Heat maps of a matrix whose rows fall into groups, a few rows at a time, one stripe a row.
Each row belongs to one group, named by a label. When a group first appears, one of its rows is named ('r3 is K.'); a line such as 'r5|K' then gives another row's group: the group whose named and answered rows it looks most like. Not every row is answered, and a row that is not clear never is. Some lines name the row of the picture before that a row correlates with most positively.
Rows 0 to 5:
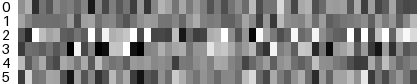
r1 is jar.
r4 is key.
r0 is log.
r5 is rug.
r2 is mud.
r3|rug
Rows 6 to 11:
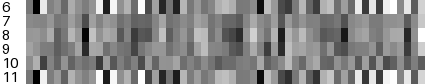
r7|jar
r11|mud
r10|log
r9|jar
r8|jar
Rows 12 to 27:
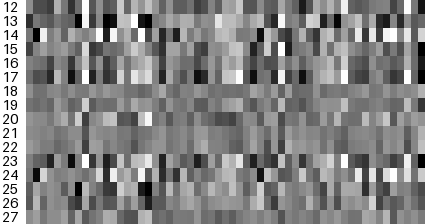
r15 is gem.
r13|rug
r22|jar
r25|rug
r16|gem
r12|gem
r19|gem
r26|rug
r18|jar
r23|gem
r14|mud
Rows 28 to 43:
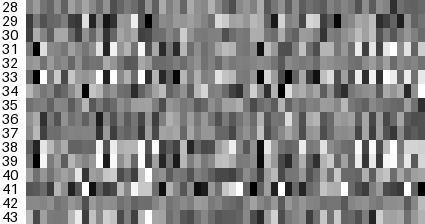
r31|mud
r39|mud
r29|rug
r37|log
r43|key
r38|mud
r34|jar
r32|key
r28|log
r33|mud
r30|rug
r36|log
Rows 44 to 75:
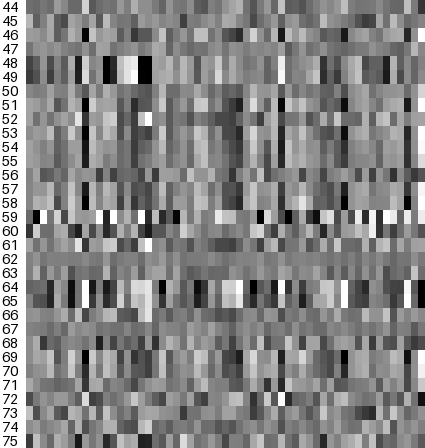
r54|jar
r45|key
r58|jar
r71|jar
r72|gem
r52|key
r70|jar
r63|log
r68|log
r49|rug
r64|gem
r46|jar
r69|jar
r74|key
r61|key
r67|log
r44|gem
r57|jar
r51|jar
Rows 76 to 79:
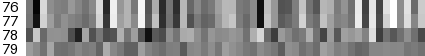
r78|rug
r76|mud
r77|mud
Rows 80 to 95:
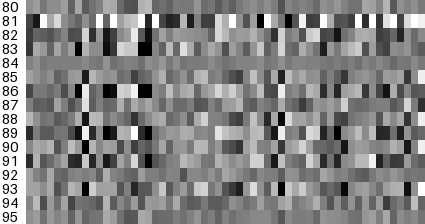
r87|gem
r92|key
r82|rug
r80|key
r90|jar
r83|rug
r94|log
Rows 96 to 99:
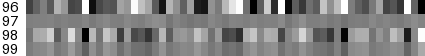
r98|jar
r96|gem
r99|jar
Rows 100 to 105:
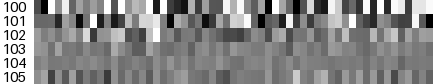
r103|key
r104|log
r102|key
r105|log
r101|gem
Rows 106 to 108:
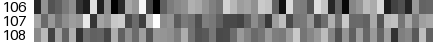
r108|log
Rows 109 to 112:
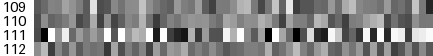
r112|log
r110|rug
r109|gem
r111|mud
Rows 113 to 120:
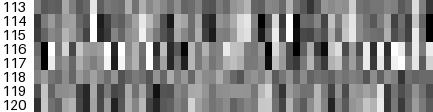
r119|rug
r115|gem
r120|rug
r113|gem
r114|gem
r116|mud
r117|mud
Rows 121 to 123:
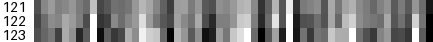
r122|gem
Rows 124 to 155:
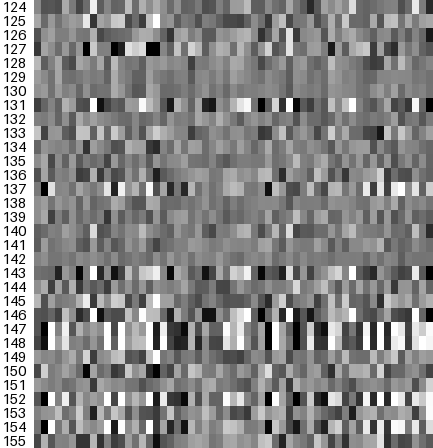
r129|key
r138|key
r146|gem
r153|jar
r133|key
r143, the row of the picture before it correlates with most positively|123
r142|log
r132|log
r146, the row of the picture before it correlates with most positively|123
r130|key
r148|mud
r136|rug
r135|log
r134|rug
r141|rug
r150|rug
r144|log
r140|gem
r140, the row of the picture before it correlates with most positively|122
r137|mud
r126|gem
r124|gem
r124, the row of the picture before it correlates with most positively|123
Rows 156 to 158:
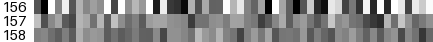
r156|mud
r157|key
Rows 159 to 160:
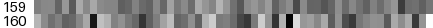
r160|jar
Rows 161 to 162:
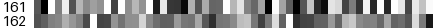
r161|mud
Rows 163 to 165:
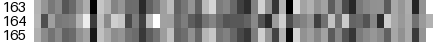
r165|jar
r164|key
